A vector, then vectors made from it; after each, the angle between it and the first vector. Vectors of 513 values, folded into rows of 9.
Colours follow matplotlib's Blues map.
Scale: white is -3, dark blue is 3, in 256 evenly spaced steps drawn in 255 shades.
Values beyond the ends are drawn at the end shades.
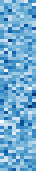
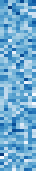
partly opposed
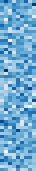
nearly opposite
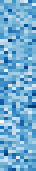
nearly parallel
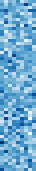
partly aligned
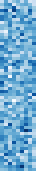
orthogonal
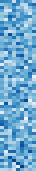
partly opposed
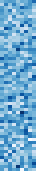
orthogonal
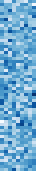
nearly parallel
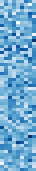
orthogonal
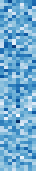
partly opposed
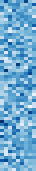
nearly opposite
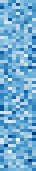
orthogonal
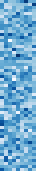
partly opposed
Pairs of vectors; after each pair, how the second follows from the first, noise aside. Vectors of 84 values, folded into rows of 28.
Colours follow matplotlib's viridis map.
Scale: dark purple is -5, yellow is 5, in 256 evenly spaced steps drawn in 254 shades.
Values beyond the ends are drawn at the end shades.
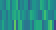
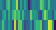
scaled up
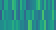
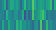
shuffled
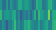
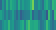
shuffled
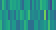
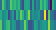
scaled up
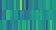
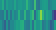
shuffled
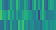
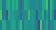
shuffled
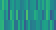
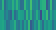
shuffled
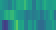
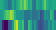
scaled up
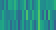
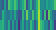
scaled up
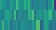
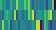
scaled up
